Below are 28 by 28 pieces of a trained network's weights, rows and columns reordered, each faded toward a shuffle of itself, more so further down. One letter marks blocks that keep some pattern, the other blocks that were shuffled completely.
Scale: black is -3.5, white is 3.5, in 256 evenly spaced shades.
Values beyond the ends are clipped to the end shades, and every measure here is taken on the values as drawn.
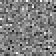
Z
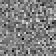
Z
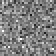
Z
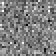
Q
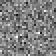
Z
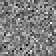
Z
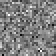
Q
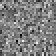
Q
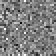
Q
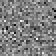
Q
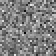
Z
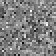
Z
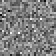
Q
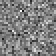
Q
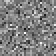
Z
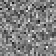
Q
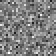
Q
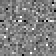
Q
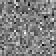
Q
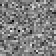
Z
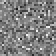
Z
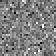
Z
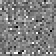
Q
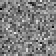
Z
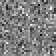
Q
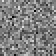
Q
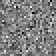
Z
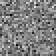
Z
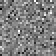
Z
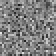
Z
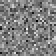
Z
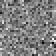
Z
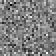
Z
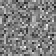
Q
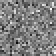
Z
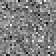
Q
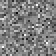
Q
